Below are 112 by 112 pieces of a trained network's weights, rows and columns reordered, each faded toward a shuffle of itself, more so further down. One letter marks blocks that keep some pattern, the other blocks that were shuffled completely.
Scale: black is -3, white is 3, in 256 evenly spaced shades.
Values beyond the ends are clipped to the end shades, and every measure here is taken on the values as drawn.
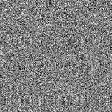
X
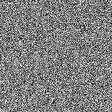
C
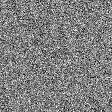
C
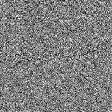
X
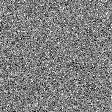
C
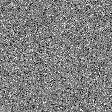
C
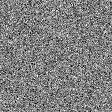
C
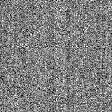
X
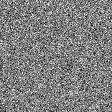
C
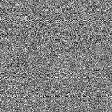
X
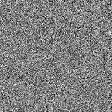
X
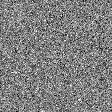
C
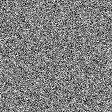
C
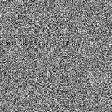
X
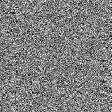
X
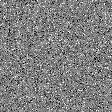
C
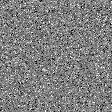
C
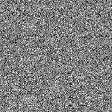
X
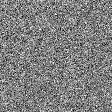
C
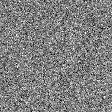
C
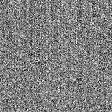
X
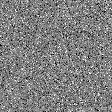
C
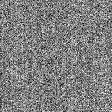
X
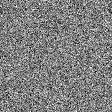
C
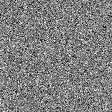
C
